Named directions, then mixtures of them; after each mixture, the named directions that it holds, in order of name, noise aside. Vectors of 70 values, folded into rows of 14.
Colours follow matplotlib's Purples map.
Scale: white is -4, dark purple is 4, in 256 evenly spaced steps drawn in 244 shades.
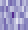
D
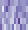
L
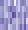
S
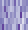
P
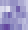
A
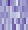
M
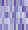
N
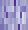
N, P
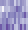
A, L, S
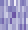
S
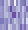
S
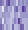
L, M, N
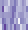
L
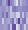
M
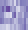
A, S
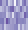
D, N, S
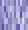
P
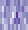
D, L, S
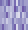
M, N, P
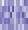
N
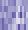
D, P, S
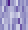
L, M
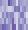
A, D, M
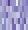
M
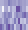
A, L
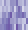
A, M, N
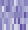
L, S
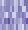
N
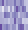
A, L, N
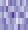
D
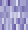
M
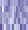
L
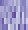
N, P, S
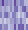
N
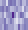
D
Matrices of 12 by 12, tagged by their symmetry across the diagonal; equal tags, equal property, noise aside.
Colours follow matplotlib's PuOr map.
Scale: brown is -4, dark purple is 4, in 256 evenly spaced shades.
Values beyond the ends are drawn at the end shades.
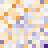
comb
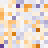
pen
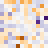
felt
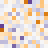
felt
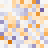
felt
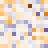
pen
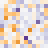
pen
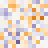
felt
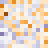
pen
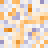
comb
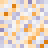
comb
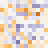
pen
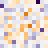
pen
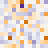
pen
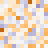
comb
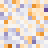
felt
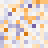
felt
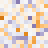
felt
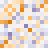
comb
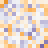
comb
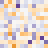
pen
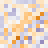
comb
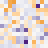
pen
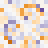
felt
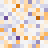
felt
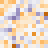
comb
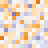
comb
